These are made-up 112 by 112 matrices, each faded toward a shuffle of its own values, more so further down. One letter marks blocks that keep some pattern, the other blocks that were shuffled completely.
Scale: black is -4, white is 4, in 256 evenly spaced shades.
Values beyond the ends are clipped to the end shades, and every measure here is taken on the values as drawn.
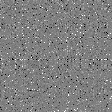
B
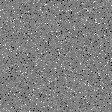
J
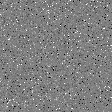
J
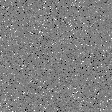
J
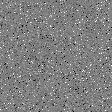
J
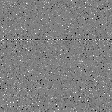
B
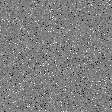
J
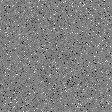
J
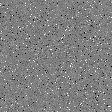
J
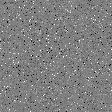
J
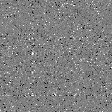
B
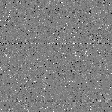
B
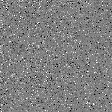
B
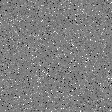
J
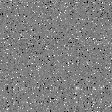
B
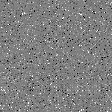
B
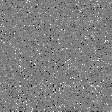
B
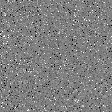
B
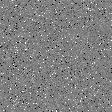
J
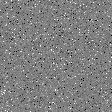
J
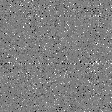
B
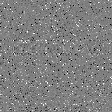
B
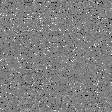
B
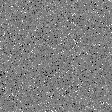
J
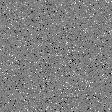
J
